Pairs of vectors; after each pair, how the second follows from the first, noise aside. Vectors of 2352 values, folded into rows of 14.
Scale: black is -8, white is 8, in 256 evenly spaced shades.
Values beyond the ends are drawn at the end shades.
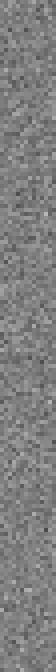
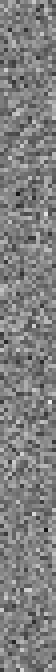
scaled up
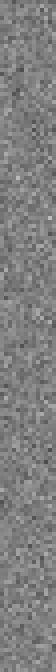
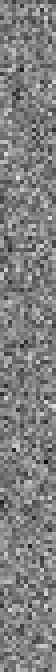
scaled up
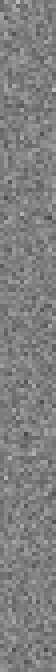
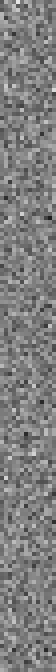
scaled up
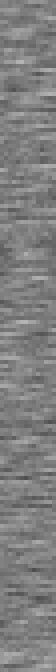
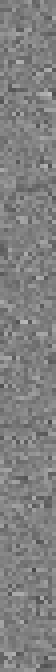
sign-scrambled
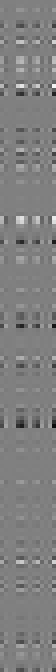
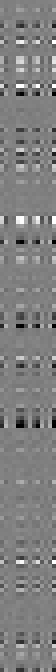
scaled up
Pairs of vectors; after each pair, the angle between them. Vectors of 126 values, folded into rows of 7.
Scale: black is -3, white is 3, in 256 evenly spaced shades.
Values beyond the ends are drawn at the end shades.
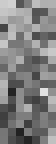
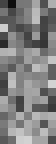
partly opposed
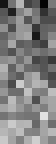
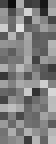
partly aligned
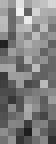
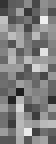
orthogonal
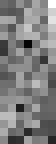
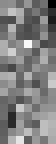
nearly opposite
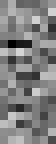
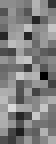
partly opposed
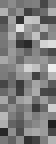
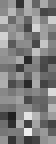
orthogonal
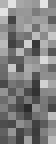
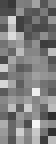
partly opposed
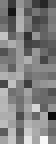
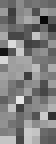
partly aligned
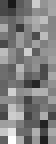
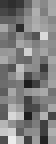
nearly parallel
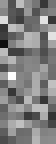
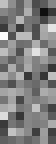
orthogonal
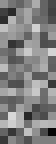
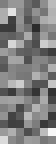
nearly opposite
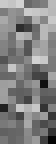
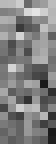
nearly parallel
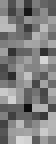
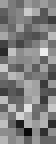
partly opposed
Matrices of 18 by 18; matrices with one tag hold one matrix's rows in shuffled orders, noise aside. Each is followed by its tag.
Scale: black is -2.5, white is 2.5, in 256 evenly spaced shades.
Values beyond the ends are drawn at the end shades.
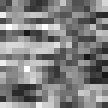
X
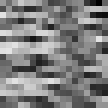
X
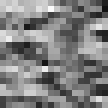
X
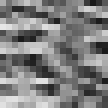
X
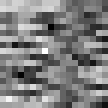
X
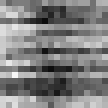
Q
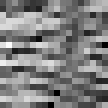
X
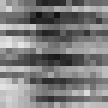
Q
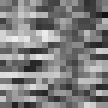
X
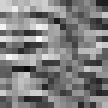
X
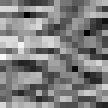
X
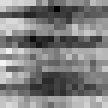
Q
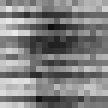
Q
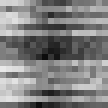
Q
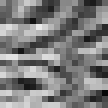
X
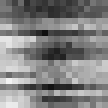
Q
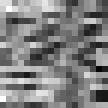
X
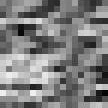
X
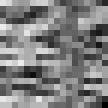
X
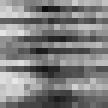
Q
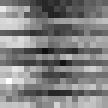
Q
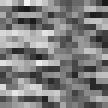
X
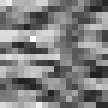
X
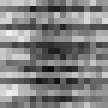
Q
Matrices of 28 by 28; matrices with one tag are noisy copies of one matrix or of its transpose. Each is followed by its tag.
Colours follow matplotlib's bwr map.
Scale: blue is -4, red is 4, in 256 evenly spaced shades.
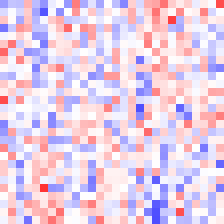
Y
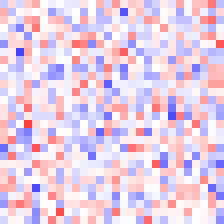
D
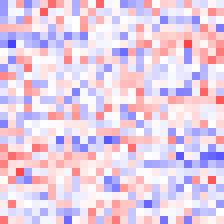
Y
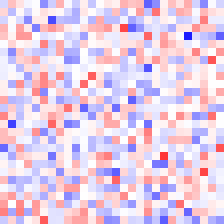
D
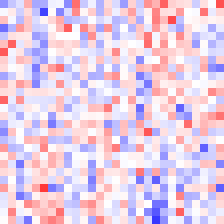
Y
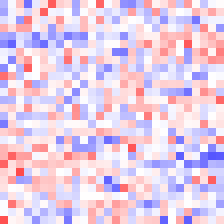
Y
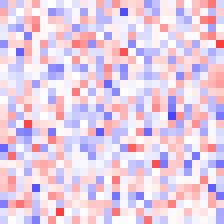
D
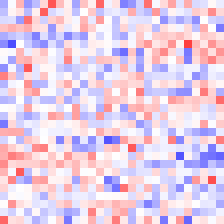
Y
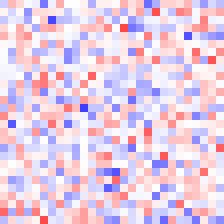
D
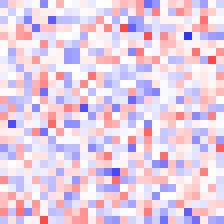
D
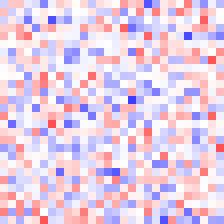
D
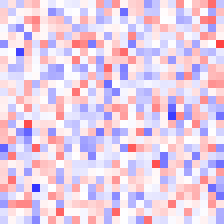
D
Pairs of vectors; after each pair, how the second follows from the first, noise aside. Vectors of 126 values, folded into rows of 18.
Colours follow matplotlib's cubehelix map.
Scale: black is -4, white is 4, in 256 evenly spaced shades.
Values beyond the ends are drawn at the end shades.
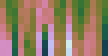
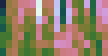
reversed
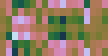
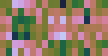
negated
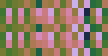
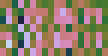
reversed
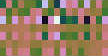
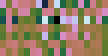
negated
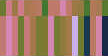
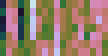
reversed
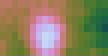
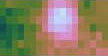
reversed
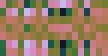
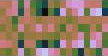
reversed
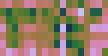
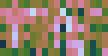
negated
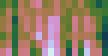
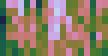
reversed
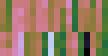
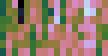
reversed
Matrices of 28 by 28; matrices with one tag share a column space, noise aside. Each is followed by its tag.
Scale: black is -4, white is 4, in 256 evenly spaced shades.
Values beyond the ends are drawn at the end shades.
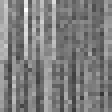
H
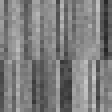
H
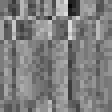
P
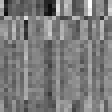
P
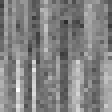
H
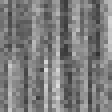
H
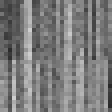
H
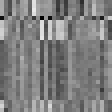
P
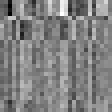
P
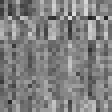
P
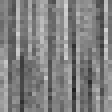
H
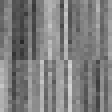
H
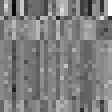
P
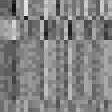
P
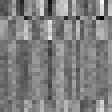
P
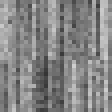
H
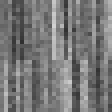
H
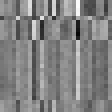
P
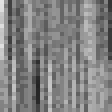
H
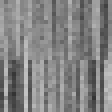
H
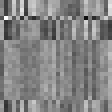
P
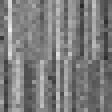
H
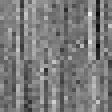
H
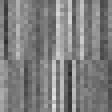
H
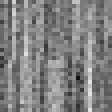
H
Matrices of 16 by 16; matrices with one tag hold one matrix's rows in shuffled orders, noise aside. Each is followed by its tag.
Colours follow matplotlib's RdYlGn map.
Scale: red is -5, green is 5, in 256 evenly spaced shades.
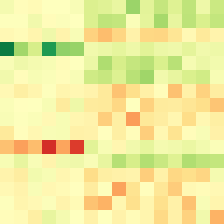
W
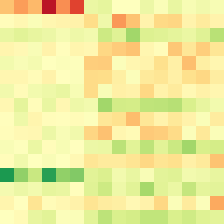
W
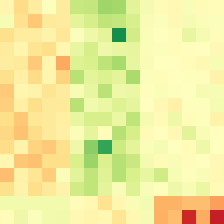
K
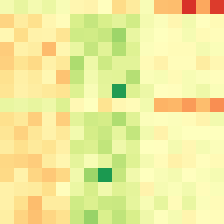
K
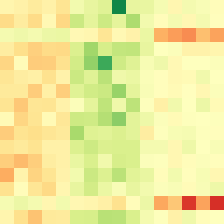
K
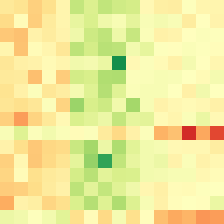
K
